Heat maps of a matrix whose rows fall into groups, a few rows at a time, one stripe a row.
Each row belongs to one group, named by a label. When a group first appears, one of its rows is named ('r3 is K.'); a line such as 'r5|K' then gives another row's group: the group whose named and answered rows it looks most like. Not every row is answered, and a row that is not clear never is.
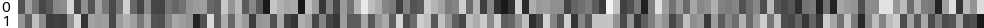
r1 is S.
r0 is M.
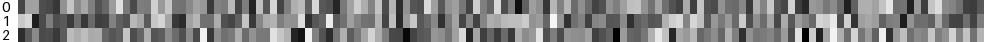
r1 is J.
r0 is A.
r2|M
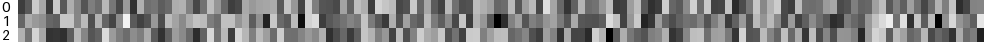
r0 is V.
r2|S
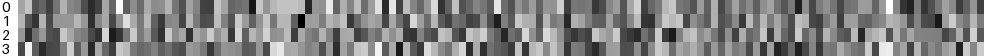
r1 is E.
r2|S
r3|M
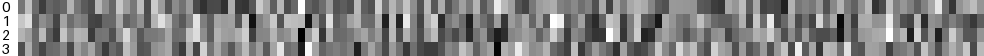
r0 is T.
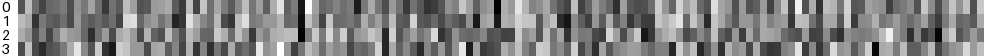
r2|E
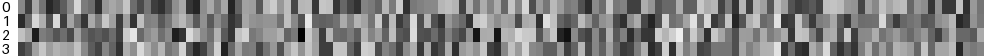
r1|V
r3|V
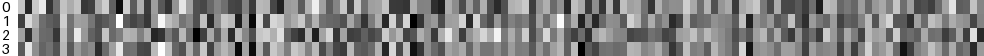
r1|A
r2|S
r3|A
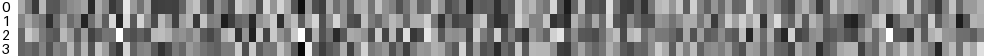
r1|V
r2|A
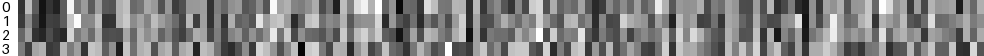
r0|M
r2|M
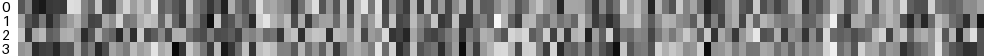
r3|J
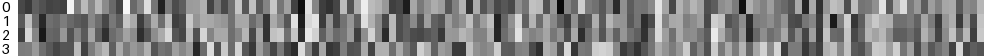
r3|S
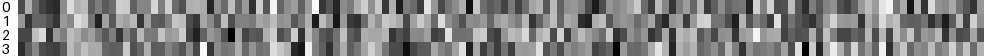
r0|A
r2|V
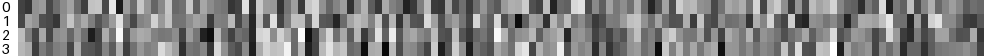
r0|V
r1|A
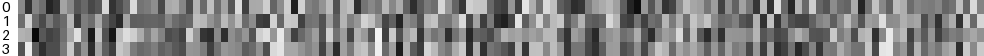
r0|S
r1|M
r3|M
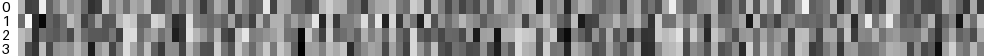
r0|E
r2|J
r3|E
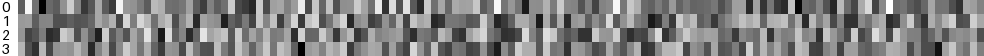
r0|T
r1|V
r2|S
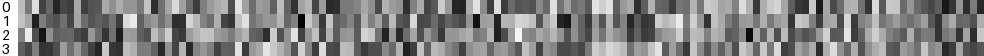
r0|S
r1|J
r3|S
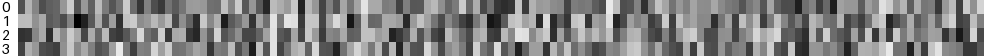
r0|M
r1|V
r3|A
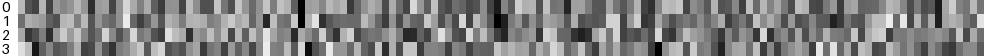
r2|S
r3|T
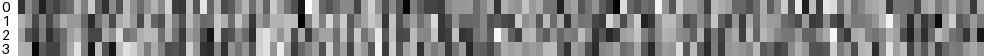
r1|E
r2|E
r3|T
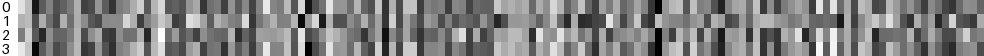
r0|T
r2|T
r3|T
